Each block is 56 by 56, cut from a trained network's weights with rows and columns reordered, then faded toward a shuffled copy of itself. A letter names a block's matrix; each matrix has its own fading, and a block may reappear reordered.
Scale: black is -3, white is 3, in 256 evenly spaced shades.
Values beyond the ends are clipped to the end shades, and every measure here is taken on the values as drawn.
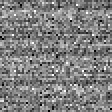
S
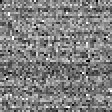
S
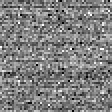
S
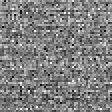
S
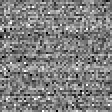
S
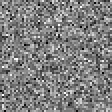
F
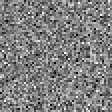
F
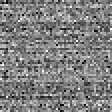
S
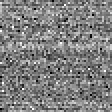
S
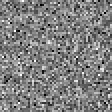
F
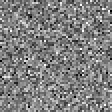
F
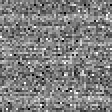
S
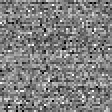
S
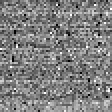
S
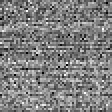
S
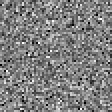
F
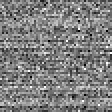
S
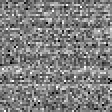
S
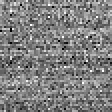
S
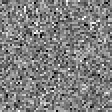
F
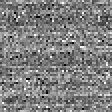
S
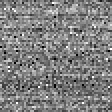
S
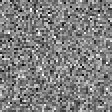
F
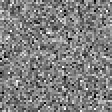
F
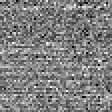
S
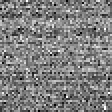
S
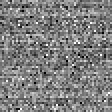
S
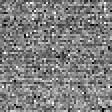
S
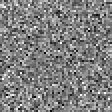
F
